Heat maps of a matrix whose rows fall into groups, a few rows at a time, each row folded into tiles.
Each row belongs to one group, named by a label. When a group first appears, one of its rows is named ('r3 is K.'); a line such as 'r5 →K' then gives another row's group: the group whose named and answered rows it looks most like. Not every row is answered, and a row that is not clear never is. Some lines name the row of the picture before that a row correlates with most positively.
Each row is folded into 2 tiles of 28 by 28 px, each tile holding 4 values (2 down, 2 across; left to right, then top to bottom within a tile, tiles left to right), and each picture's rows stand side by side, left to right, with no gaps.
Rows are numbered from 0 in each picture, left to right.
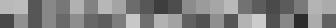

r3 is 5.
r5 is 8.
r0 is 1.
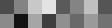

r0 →8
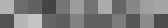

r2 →8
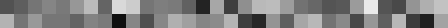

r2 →1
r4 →5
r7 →5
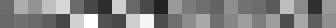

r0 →8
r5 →1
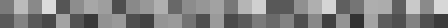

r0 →8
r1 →5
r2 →5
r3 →5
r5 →8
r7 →8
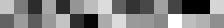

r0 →1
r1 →5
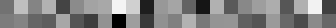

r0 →8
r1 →5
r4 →5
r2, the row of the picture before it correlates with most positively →0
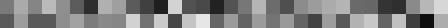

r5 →5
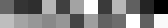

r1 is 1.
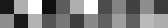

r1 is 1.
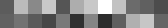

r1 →8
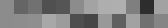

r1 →5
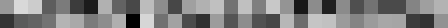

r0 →1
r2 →8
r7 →5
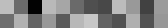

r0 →1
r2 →1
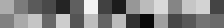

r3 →1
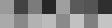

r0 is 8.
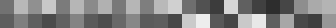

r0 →8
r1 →8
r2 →8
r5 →5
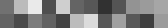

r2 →5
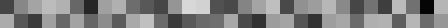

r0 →5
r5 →5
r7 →1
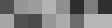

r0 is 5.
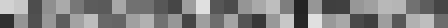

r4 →5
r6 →5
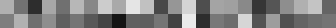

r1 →8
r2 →1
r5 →1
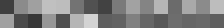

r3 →8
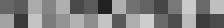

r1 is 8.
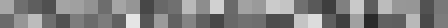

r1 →1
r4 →8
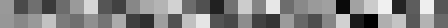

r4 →8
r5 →5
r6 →5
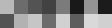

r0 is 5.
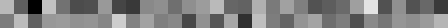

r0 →1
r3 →8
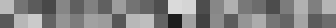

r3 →1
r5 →8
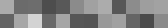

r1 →5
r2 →5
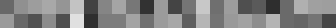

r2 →1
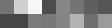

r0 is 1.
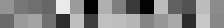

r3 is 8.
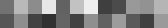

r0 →8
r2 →5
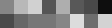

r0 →1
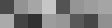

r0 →5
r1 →5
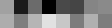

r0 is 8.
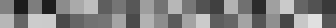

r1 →1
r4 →1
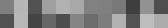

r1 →1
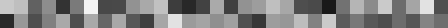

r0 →1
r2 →5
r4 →5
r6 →8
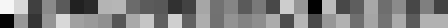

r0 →1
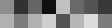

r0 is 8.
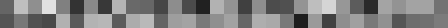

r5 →8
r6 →1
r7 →1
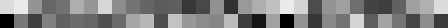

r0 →1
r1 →8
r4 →5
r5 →1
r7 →8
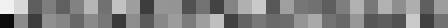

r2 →1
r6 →8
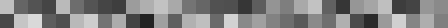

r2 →5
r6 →5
